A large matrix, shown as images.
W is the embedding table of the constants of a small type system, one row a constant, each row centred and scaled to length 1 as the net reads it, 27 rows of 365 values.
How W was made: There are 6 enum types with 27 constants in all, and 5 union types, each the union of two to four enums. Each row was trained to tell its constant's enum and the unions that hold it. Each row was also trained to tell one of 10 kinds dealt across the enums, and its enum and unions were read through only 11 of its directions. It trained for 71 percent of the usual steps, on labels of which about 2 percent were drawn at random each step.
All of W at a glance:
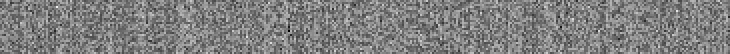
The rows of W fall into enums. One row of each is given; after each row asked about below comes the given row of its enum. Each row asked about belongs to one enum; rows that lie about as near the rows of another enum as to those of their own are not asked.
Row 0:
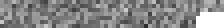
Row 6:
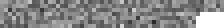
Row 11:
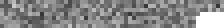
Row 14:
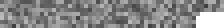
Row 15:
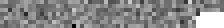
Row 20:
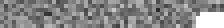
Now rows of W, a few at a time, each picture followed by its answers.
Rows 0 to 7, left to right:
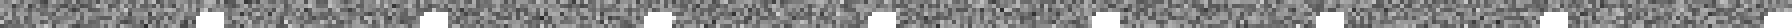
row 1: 20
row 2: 6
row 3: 15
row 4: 15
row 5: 14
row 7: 6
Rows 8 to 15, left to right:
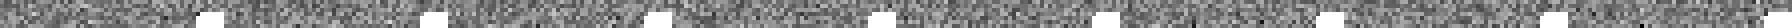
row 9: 14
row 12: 6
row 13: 15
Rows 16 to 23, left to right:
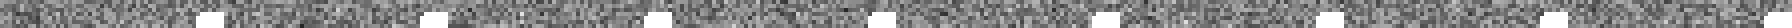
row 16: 11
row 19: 14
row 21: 0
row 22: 6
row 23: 14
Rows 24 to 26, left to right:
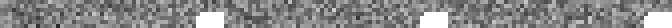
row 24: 11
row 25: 11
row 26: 15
